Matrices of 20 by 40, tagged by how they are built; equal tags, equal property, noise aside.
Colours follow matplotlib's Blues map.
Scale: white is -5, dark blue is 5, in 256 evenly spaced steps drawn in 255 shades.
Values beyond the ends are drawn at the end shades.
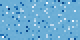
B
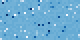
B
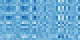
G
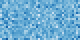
G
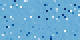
B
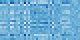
G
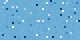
B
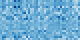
G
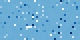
B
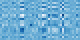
G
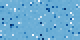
B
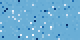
B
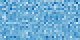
G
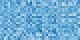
G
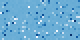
B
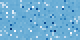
B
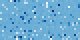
B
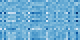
G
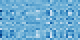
G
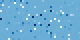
B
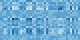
G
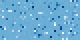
B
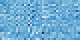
G
